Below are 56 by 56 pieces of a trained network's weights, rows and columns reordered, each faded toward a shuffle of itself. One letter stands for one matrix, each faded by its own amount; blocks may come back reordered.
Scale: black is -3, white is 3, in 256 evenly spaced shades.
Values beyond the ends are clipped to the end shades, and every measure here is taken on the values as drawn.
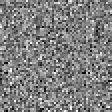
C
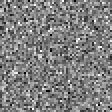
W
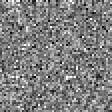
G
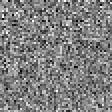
G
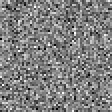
W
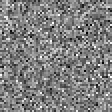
C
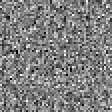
C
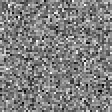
C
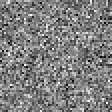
C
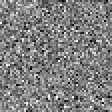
W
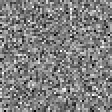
C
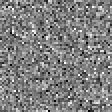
W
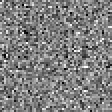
G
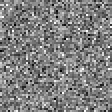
C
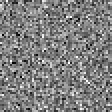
C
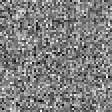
C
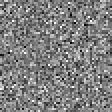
W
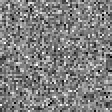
C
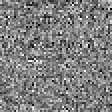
G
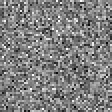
C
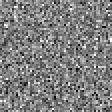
W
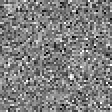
W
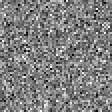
W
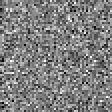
G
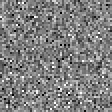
W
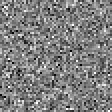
W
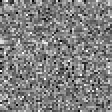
G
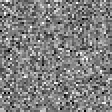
W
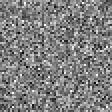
C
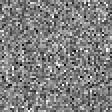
W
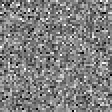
W
